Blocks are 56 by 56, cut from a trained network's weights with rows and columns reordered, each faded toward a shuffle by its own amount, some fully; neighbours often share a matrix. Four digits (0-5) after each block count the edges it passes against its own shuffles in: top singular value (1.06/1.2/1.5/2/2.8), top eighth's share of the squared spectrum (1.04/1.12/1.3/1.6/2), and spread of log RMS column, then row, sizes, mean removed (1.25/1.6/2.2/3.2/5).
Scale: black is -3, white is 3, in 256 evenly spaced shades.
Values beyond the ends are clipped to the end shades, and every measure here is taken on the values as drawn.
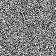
2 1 0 0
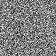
0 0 0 0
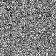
2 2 1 0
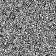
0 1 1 0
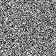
0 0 0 0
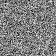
0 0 0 0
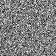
1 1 0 0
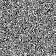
0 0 0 0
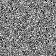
0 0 0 0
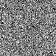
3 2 0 1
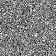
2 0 0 1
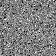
0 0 0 0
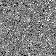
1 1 0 0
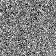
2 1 0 0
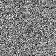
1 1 0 0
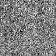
2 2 1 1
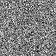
0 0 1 0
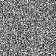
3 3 1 1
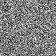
2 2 0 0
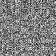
3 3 0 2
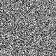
2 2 0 0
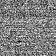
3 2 0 1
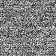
2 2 0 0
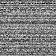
4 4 0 2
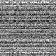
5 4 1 3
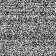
2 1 0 0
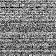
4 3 0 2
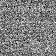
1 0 0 0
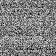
2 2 0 0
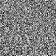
3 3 1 1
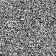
1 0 0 0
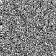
3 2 1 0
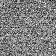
1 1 0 0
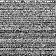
4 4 1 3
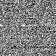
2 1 0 0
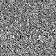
2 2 0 1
